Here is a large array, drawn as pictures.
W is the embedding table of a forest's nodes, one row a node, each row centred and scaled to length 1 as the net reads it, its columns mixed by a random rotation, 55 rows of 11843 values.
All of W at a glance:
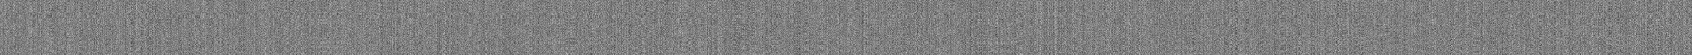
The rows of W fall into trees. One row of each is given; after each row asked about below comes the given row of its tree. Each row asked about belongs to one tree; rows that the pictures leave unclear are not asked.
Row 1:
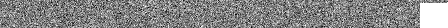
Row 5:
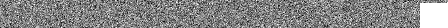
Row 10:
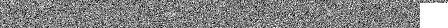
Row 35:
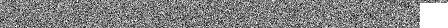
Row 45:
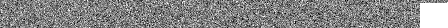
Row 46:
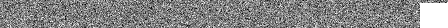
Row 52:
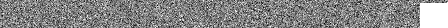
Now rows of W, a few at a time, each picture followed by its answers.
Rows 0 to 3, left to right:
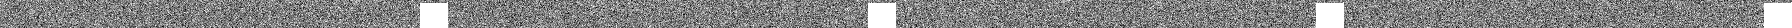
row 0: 35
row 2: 45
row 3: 45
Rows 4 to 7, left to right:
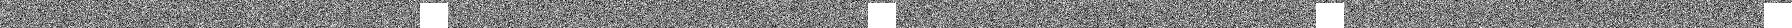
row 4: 1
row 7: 46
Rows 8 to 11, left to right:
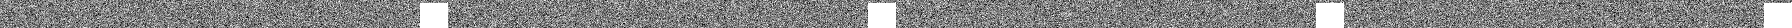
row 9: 45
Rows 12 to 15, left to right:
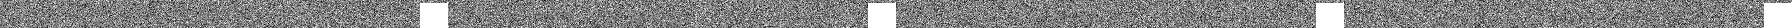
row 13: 1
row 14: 1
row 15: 52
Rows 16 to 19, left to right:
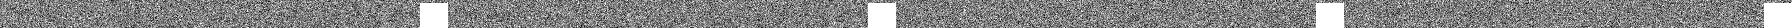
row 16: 52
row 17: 52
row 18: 45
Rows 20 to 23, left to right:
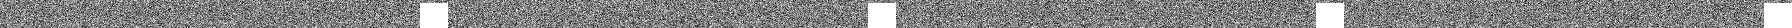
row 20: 46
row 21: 45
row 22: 46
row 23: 46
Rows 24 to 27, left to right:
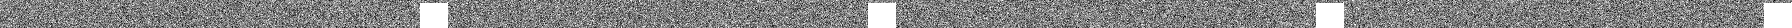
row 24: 35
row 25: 5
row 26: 52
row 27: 45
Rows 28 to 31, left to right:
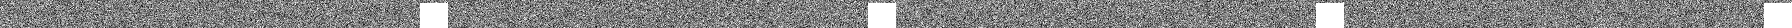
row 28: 10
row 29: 5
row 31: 10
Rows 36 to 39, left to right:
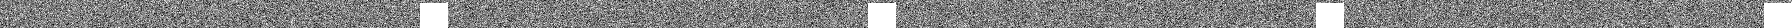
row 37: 1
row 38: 46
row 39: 5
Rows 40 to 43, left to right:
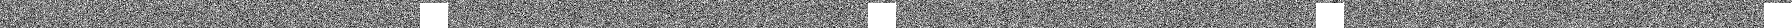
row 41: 46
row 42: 46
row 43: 46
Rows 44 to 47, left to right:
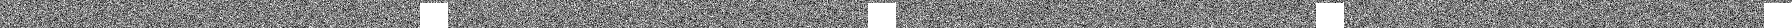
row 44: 5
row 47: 45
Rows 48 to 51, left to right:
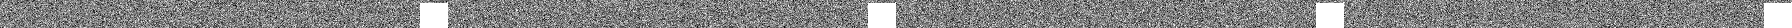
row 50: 5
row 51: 46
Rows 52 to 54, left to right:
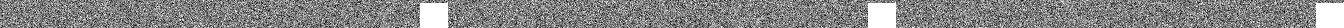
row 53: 45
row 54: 45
